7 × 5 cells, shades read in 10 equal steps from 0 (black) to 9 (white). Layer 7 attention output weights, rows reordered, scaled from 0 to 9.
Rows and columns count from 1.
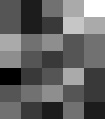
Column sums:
24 17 22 32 28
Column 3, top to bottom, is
4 2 5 2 3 5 1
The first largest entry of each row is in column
5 4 1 1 4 3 1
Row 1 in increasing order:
1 3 4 6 9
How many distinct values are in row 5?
4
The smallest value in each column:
0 1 1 3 1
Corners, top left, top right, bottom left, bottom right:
3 9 4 1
